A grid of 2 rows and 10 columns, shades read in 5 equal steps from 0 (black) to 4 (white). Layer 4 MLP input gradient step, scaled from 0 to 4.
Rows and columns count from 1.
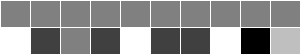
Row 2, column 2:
1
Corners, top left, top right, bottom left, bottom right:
2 2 4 3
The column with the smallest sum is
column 9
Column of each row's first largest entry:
1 1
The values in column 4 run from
1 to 2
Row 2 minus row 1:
2 -1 0 -1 2 -1 -1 2 -2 1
